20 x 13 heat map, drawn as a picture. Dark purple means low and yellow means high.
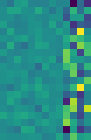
Histogram: heavy tails on both sides. Mirror symmetry: none. Seam: vertical, 70% of the way across, the left part calmer. Stripes: none. Ninth with the highest average: middle right. Slope: none.
